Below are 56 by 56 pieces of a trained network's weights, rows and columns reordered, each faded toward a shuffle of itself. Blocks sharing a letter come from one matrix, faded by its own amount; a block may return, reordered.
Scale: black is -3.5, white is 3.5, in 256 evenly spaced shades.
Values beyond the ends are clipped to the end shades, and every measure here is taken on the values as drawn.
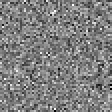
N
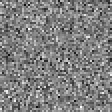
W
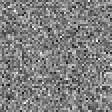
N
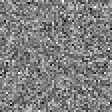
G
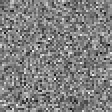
G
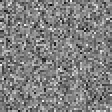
W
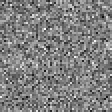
N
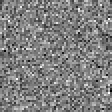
W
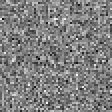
G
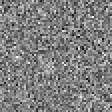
N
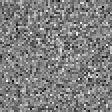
G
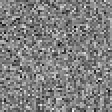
N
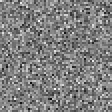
G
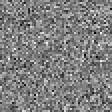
G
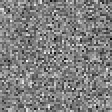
N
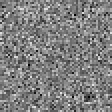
G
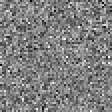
W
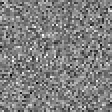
G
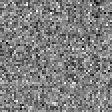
G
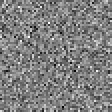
G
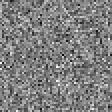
N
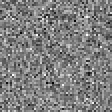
N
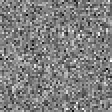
W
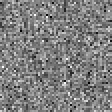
W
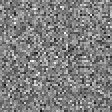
N
